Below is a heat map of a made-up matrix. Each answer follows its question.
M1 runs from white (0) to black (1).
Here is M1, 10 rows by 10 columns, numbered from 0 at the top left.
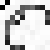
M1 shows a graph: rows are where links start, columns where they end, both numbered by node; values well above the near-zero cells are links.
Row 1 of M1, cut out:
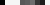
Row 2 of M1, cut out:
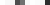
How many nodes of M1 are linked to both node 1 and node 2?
1
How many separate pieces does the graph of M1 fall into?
1
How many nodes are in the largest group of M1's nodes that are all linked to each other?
4
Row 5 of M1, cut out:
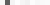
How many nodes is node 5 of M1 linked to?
1
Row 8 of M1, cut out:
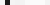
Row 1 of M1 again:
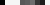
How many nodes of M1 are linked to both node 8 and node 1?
0
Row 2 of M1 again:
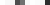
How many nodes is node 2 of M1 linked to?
3
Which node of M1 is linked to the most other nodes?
node 1
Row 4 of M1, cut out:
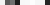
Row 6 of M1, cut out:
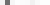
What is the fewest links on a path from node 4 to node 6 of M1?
2
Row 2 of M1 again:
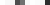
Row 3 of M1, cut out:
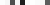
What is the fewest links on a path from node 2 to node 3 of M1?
1
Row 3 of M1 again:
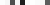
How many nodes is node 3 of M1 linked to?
3
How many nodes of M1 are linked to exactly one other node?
5
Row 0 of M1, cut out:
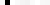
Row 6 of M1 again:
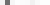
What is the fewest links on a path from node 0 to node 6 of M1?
2
